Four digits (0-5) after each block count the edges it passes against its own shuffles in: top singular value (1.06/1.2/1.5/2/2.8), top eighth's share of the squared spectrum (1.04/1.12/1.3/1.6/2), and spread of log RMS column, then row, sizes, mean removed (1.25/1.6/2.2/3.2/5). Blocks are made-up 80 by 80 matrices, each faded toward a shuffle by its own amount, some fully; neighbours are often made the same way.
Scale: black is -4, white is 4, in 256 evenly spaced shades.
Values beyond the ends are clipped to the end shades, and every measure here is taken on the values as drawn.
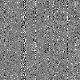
4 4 3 1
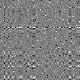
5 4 2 2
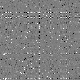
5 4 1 2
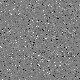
2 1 0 0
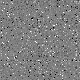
3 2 1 0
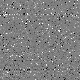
3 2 0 1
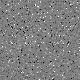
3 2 0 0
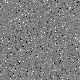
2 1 0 0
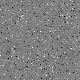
0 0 0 0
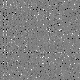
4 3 1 1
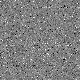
0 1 0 1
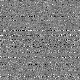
2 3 0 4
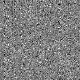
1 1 2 0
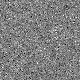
0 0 0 0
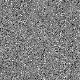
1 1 2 0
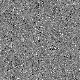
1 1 2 0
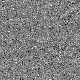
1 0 0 0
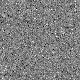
0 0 0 0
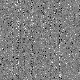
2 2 2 0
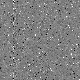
2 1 1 0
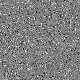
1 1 0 0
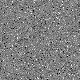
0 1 0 0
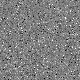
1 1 0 0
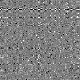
4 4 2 2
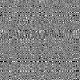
4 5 2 3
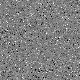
0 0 0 1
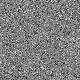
0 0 0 0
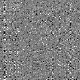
4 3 2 1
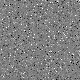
0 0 0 0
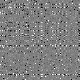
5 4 2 2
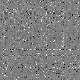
4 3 1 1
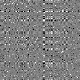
5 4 3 3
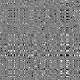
5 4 3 3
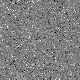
0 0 0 0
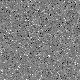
2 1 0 0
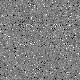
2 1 0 1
